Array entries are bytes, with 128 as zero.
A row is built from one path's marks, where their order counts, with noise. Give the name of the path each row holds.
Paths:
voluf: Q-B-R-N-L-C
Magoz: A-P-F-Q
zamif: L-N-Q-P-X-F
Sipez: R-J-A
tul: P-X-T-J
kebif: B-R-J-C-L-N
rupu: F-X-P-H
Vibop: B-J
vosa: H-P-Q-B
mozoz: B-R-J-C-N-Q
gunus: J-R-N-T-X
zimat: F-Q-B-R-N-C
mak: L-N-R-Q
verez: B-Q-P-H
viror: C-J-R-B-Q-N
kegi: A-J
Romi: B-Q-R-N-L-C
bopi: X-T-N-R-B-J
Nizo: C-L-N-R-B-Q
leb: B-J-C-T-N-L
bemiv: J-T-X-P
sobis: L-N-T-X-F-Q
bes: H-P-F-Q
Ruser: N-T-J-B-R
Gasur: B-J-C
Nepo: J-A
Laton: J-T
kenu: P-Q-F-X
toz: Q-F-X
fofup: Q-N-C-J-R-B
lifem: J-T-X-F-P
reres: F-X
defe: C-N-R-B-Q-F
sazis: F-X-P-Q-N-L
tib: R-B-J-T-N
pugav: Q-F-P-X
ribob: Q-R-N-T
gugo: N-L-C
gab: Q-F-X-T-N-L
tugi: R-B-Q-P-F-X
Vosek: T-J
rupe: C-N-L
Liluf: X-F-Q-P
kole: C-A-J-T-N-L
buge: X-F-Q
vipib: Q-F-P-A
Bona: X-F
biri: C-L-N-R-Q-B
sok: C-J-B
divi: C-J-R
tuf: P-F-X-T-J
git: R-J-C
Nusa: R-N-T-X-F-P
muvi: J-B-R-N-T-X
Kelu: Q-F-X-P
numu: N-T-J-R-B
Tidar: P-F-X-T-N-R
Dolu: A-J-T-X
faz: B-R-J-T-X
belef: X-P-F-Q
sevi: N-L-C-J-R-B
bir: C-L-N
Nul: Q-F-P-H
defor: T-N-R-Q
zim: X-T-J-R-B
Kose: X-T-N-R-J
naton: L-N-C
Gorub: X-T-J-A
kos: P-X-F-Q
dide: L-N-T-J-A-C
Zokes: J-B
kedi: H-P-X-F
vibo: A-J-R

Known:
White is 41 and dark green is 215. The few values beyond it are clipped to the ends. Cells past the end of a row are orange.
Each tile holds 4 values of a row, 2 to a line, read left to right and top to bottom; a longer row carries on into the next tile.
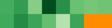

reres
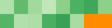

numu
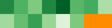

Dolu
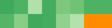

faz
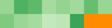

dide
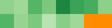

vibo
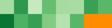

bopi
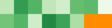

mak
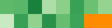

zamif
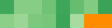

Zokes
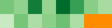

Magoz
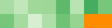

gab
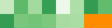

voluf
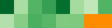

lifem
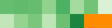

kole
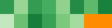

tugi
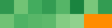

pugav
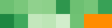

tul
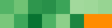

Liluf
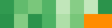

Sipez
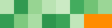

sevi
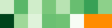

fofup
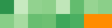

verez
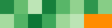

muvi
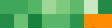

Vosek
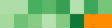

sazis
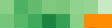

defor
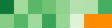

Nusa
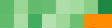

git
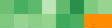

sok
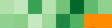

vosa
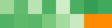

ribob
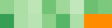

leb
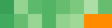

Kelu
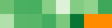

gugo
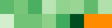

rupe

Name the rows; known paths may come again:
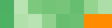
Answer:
Nul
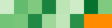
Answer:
zimat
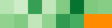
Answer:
vosa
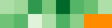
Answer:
kos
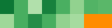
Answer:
gunus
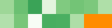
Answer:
sobis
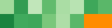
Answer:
bopi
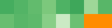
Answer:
kegi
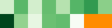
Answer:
fofup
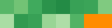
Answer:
kenu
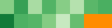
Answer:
Kose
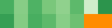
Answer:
vipib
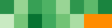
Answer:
tugi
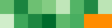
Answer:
defe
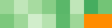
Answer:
gab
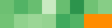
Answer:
sok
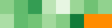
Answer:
naton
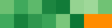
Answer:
Bona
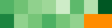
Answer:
Vibop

